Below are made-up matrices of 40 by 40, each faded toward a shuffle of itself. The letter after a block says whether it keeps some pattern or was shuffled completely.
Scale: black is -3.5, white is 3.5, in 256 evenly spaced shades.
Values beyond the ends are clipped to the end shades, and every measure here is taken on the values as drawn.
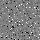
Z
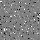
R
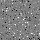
Z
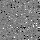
R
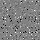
R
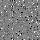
R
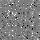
R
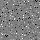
Z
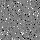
Z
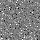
Z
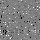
R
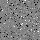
Z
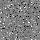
Z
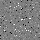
Z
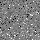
Z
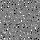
R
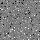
Z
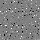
R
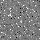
Z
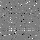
R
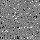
R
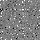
R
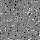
R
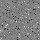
Z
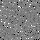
Z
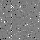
R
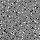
Z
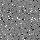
R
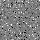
R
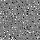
R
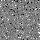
Z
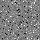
Z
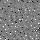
Z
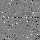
R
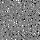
R
